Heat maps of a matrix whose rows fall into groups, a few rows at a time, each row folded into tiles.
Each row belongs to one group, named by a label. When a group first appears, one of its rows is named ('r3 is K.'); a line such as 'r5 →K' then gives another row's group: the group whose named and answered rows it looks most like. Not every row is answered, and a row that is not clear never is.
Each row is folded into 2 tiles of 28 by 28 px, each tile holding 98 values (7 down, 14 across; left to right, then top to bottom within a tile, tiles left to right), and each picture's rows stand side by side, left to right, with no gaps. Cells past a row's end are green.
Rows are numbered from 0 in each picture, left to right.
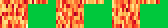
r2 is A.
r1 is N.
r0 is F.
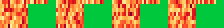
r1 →A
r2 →F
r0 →A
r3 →F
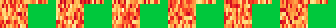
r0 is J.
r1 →A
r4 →F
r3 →N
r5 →N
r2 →F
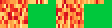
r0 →N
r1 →N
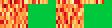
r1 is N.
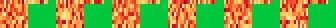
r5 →J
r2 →N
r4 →N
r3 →A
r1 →J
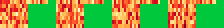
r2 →J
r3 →F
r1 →J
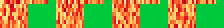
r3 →A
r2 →J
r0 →A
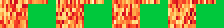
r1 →J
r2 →F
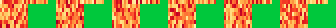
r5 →N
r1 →J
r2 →A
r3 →N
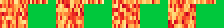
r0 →F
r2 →N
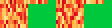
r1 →N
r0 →J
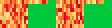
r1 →N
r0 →J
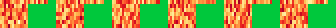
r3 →J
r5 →N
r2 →A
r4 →J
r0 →A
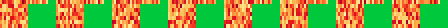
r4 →A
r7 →J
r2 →A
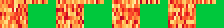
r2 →A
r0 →F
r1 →N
